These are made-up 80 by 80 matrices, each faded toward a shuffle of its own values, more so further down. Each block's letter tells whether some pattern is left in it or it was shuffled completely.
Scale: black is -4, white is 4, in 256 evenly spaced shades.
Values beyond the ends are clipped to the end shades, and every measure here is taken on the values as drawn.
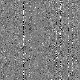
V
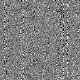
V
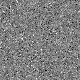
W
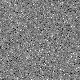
W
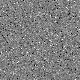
W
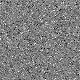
W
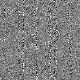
V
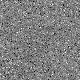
W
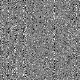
V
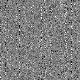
V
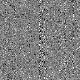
V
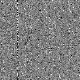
V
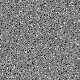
W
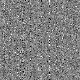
V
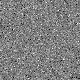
W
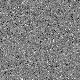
W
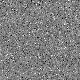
W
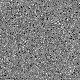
W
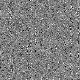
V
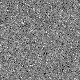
W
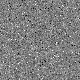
W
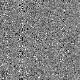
V
